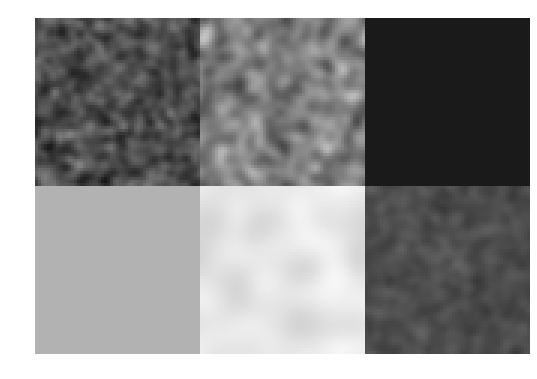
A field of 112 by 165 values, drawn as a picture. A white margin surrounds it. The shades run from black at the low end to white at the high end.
The table splits into 2 rows of 3 panels. Panel 1,1: low, blotchy. Panel 1,2: middling, blotchy. Panel 1,3: very low, flat. Panel 2,1: high, flat. Panel 2,2: very high, smooth, faint in contrast. Panel 2,3: low, blotchy, faint in contrast.
